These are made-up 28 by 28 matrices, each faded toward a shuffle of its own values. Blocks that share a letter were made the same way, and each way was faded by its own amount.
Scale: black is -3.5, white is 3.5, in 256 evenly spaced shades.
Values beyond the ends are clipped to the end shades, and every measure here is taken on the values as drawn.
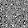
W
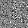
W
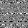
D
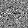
D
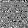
D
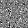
W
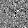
W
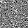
W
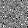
W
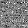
D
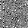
W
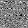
D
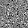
W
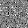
W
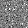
W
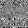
D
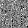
W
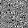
W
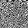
D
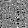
W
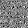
D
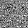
D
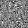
W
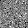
W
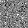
W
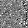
W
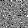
W
